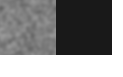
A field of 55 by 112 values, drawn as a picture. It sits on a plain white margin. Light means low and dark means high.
The table splits into one row of 2 panels. Panel 1,1: middling, blotchy, faint in contrast. Panel 1,2: very high, flat.
